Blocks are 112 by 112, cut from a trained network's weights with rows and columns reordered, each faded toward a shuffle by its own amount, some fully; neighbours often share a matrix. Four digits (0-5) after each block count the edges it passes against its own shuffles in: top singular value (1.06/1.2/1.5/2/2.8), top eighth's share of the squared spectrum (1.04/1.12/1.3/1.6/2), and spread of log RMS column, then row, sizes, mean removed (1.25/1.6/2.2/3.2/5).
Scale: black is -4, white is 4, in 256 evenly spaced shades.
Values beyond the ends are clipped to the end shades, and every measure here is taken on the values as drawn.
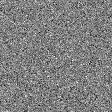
2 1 0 0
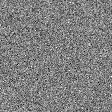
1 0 0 0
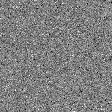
2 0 0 0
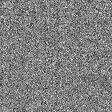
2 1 0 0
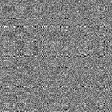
5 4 2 3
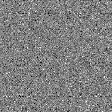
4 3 1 2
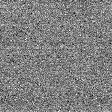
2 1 0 0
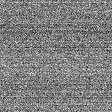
4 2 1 1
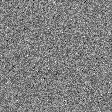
0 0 0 0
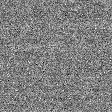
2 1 0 0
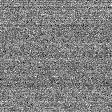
3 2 0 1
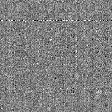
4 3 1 2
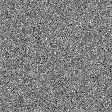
0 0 0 0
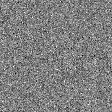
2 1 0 0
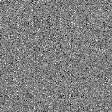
3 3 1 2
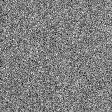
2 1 0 0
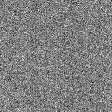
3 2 0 0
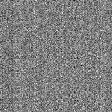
3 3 1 1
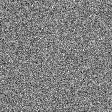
0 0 0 0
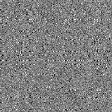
4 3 2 3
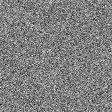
2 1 0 0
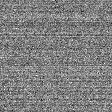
4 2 0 1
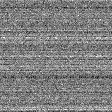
5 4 1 3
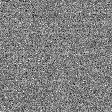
1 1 0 0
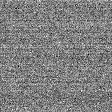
3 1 0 0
